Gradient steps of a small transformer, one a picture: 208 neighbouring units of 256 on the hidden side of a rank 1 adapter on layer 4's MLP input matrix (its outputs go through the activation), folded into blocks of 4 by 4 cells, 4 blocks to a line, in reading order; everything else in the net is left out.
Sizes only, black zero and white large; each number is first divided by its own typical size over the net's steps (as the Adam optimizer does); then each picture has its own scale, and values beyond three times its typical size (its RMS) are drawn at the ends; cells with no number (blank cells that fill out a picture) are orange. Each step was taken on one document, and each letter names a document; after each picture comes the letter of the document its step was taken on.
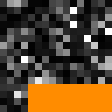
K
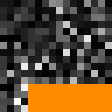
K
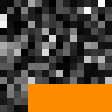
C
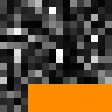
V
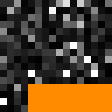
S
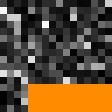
V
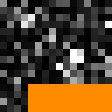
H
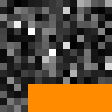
C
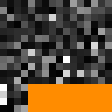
V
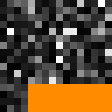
K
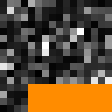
C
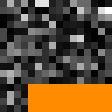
C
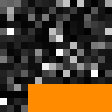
S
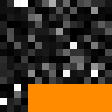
S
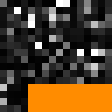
H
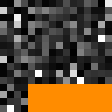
V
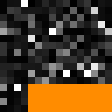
S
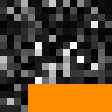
S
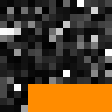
S
